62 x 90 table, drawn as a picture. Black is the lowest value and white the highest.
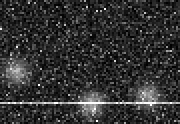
There are three bumps. The values are skewed, with a long tail toward high values. Row 52 differs from the rows beside it. On average the colour sits 20% of the way up the scale.
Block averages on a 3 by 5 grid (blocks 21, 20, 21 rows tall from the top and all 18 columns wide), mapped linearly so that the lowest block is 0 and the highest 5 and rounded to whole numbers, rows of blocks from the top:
0 0 0 0 0 | 4 0 0 0 0 | 1 1 5 2 4
